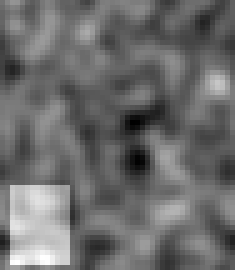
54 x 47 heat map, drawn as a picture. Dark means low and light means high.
The halves do not mirror each other. The centre is the ninth with the lowest average. In the bottom left lies a patch that is higher than the rest. The bottom left is the ninth with the highest average.
